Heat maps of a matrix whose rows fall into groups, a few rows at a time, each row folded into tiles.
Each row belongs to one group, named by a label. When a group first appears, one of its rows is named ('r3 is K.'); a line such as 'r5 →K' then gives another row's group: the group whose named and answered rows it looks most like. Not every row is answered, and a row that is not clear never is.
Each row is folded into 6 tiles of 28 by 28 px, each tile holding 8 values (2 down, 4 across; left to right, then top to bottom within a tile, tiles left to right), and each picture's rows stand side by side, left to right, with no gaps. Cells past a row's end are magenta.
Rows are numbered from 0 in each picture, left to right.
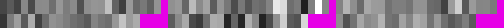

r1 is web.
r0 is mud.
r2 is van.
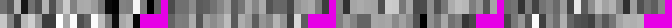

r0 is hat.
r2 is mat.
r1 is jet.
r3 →mud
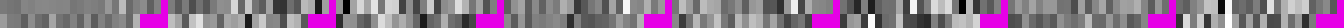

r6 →web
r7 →mat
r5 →mud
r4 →van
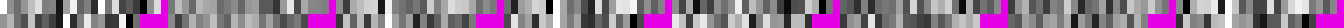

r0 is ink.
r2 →mat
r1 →van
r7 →mat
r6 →jet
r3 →mat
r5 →mud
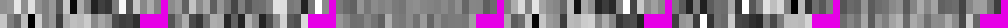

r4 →mud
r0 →van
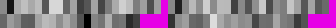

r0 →mat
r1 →mat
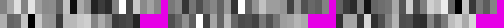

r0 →van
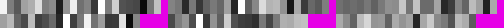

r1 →mud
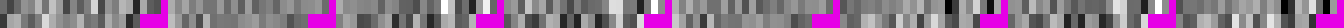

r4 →van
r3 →web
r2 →web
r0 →mat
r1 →van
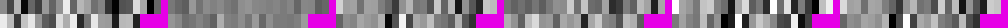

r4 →ink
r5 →ink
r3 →hat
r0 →hat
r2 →ink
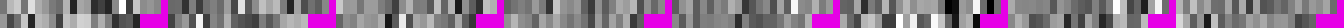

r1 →mud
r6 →web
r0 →van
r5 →hat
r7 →van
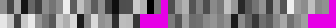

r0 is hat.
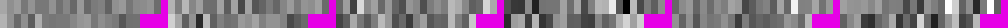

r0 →van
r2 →web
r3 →mud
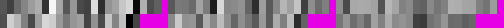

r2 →mat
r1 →mat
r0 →mat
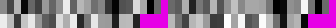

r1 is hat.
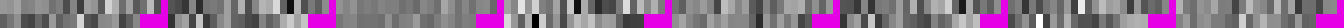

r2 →web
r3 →van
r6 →mud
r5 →mud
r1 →mud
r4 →mat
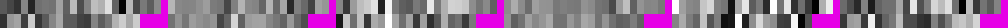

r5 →mud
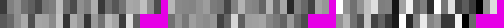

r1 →ink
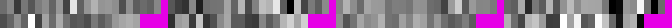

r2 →van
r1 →mud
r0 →mud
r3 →hat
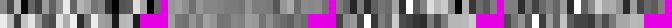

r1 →van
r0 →hat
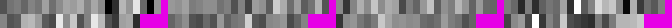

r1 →web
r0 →hat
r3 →mud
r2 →mat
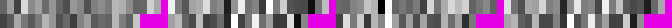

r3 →ink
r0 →web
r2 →mat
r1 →ink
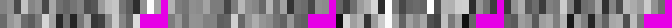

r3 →jet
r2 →mat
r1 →ink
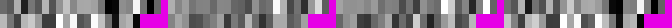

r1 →web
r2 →web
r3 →hat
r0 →hat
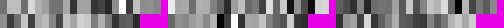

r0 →van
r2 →mud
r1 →ink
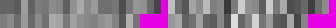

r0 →jet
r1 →ink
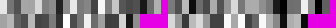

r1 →hat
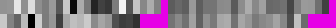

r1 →jet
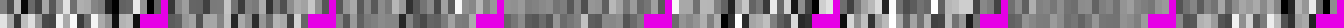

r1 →jet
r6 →web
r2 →jet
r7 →hat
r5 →mat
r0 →hat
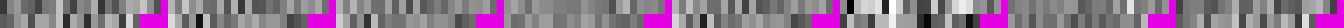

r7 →jet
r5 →mat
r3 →van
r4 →van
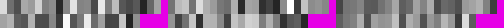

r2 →jet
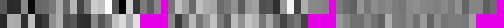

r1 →van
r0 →mud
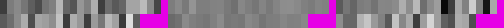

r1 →web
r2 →hat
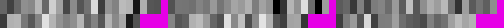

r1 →hat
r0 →mat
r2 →mud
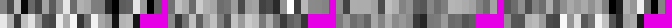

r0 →hat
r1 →van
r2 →mat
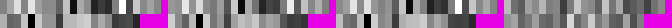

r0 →van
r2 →van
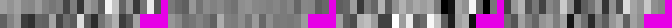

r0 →web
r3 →jet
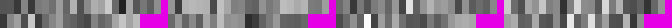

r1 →mat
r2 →mud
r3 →ink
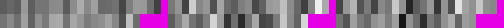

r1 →web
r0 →jet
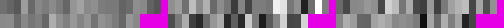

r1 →web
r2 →mat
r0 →jet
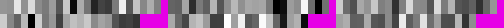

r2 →ink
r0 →van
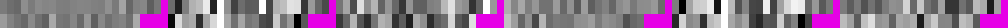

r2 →web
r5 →hat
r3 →van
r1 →mat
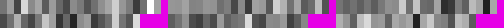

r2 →hat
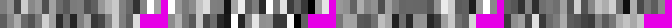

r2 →web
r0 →web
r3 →mud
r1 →ink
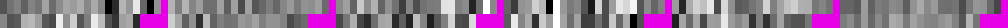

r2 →web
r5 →jet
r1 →van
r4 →mat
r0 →hat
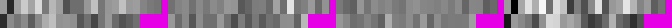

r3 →mat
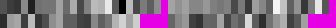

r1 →web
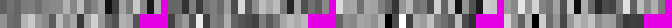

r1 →mud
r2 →ink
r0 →hat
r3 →van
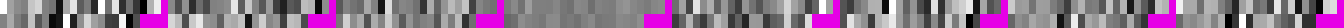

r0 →ink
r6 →ink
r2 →mat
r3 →web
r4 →web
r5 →mat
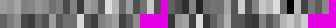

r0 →web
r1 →mud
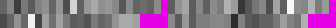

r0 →mud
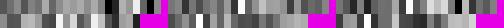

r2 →mud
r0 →hat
